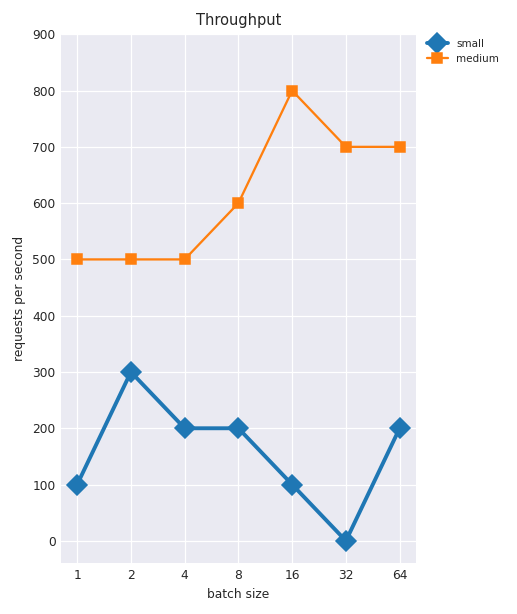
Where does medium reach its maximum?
16
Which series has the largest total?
medium
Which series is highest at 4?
medium
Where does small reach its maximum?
2
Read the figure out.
Title: Throughput
x-axis: batch size, ticks 1 2 4 8 16 32 64
y-axis: requests per second, ticks 0 100 200 300 400 500 600 700 800 900
Legend: small, medium
Values:
small: 100 300 200 200 100 0 200
medium: 500 500 500 600 800 700 700
